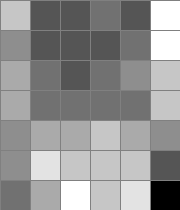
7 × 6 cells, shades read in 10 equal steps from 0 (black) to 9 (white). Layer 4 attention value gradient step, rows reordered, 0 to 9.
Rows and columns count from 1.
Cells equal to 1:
0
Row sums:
29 27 29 29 35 37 34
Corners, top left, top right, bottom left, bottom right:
7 9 4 0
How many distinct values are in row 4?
3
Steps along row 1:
down same up down up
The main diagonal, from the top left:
7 3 3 4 6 3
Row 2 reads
5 3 3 3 4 9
